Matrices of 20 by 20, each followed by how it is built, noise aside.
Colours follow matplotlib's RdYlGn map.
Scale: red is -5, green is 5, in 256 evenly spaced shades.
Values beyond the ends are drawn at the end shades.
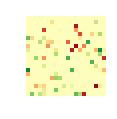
sparse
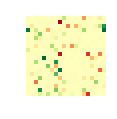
sparse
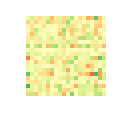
low rank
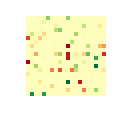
sparse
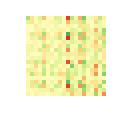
low rank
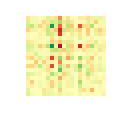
low rank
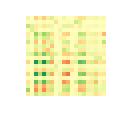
low rank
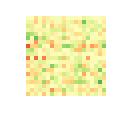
low rank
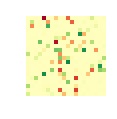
sparse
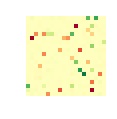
sparse
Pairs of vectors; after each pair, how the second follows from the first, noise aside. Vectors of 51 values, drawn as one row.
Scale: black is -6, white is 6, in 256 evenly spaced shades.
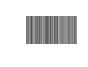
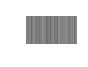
shrunk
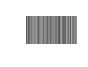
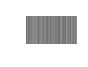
shrunk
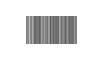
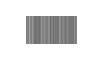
shrunk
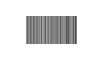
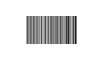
scaled up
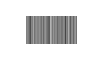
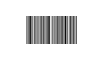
scaled up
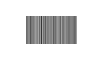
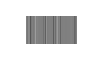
partly zeroed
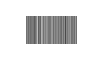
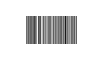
scaled up
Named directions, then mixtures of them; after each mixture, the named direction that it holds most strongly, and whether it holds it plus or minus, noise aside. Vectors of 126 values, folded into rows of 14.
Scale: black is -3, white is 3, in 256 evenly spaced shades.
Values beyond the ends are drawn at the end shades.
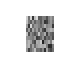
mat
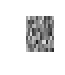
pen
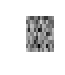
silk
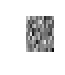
pen, plus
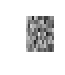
mat, plus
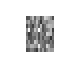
silk, minus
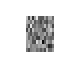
mat, plus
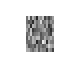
pen, plus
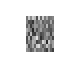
pen, plus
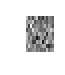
mat, plus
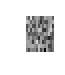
mat, plus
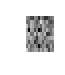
silk, plus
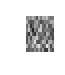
silk, minus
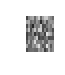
silk, minus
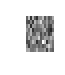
pen, plus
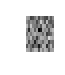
silk, plus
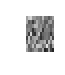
pen, plus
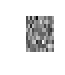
mat, minus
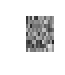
mat, minus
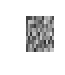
pen, minus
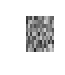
mat, minus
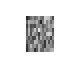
pen, minus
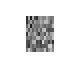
mat, minus
